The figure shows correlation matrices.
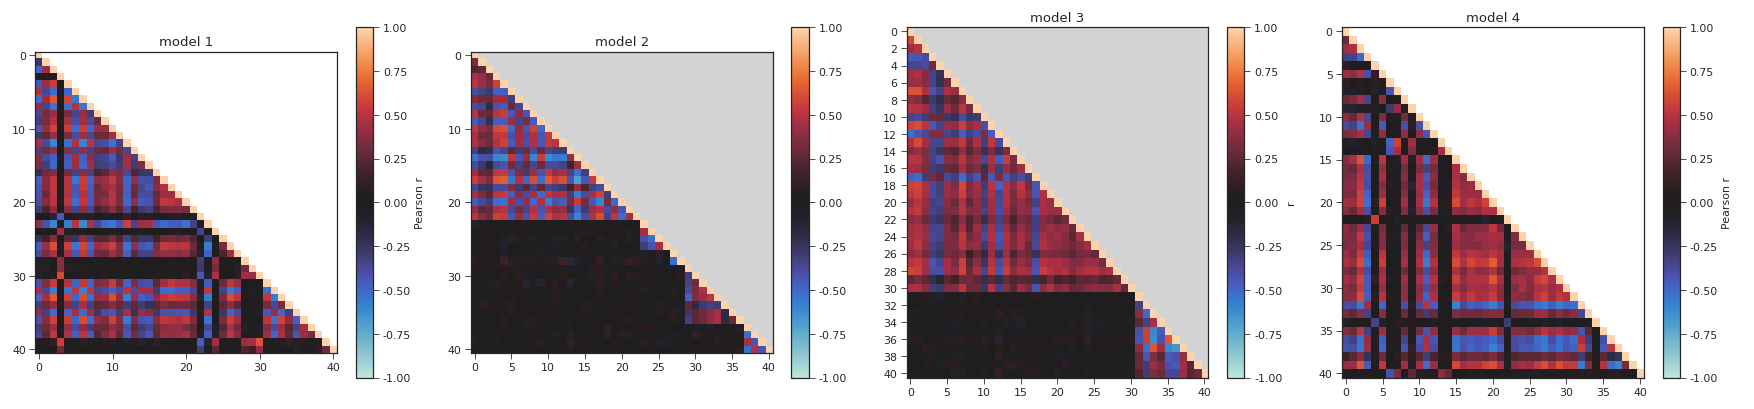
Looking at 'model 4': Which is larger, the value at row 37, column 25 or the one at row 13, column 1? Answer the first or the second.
the second
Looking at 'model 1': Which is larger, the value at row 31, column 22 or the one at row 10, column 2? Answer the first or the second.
the second
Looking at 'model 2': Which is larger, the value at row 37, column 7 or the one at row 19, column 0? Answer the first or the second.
the second
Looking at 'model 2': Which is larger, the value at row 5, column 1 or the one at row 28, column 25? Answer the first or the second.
the second
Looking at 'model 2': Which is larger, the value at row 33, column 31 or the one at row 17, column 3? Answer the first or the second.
the second
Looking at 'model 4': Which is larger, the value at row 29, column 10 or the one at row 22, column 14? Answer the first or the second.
the first
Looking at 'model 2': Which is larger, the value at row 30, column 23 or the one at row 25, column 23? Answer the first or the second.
the first
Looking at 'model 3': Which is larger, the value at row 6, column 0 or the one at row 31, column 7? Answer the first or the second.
the first
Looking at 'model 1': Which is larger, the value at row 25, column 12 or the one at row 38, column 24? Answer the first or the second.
the second
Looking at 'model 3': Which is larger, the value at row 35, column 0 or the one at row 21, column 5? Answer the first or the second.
the second
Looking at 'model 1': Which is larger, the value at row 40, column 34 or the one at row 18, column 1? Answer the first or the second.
the second
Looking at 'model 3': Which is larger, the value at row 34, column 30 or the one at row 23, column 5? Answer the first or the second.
the second
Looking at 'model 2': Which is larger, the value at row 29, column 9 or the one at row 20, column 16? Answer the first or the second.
the first
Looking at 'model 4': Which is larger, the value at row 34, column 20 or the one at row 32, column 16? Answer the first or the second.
the first
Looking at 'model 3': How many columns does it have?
41
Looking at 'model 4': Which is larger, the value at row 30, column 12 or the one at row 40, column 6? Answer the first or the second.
the first
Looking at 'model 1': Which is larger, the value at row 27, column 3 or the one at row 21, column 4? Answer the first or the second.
the second
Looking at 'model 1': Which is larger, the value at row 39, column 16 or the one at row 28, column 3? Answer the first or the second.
the second
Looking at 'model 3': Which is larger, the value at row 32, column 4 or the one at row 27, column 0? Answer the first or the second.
the second
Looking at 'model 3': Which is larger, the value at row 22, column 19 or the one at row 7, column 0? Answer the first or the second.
the second
